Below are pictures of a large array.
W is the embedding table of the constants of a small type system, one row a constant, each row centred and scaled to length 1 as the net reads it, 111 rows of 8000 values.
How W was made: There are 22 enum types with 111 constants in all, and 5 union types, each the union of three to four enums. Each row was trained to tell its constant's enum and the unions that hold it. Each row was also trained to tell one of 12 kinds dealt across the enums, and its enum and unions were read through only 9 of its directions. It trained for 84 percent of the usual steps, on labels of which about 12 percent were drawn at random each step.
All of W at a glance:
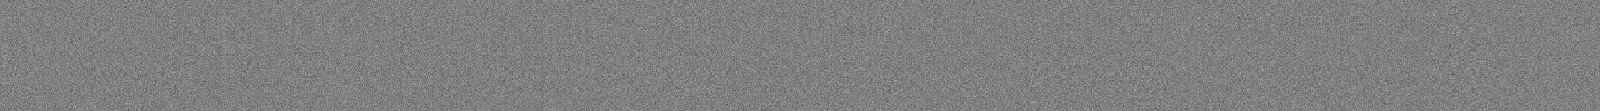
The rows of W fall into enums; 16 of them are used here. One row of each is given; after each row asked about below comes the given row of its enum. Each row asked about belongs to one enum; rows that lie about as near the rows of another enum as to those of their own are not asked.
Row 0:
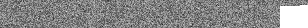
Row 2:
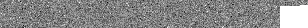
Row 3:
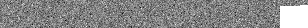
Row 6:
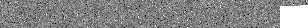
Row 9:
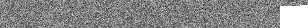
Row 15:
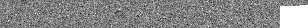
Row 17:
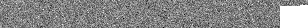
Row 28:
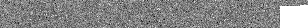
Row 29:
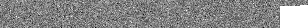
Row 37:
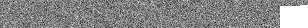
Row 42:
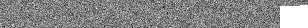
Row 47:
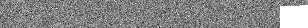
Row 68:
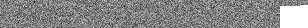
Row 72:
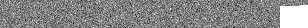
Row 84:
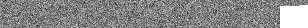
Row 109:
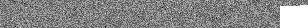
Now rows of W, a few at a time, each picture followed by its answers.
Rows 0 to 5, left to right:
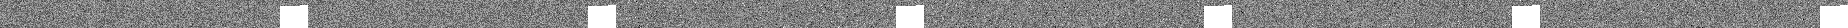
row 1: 109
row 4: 17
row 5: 9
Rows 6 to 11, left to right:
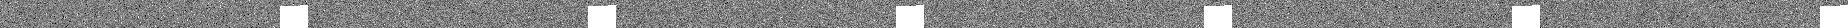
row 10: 42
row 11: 9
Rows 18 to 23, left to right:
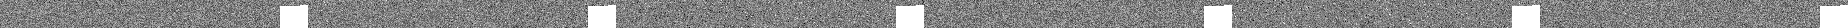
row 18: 29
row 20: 3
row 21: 29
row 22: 15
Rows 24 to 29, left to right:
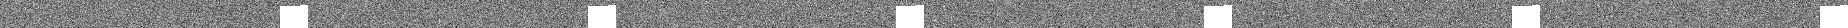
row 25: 17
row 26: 109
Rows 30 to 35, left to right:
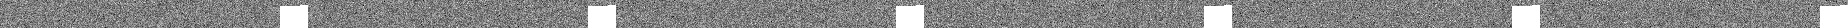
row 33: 0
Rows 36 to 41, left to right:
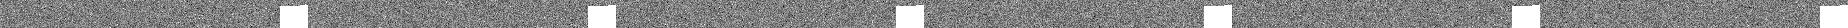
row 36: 42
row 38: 2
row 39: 15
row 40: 37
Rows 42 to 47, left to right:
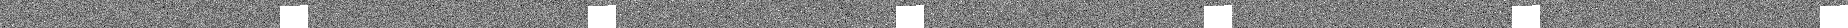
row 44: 9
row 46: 109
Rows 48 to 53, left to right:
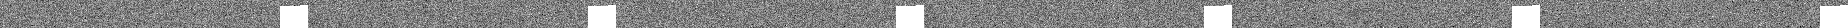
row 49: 109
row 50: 2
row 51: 109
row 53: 29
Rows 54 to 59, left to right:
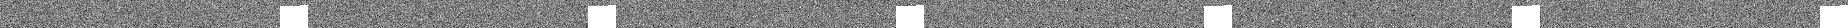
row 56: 17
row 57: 42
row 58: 15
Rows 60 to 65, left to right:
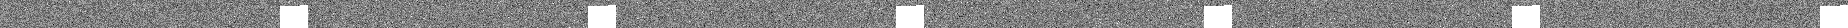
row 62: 47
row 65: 9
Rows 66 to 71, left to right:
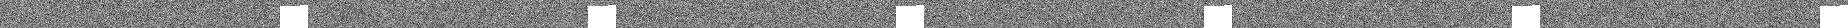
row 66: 29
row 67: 68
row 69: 84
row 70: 37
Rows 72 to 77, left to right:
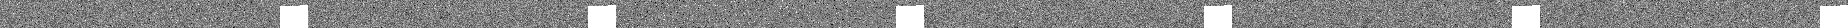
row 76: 3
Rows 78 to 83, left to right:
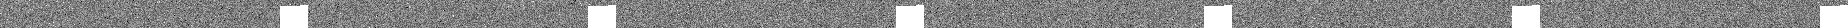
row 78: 17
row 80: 0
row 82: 3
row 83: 17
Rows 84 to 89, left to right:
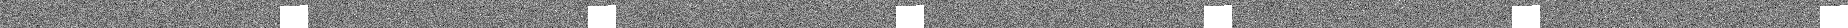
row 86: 68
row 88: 2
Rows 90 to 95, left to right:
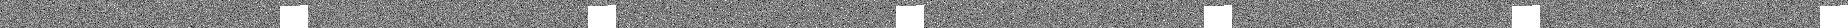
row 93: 9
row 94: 0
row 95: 72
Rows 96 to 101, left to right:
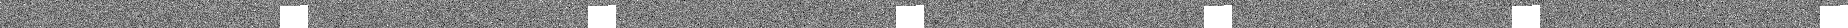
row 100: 47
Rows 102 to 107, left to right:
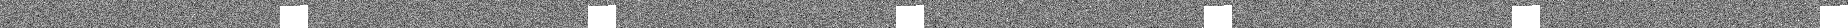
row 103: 0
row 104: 0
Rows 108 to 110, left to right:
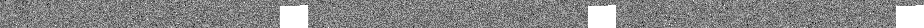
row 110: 2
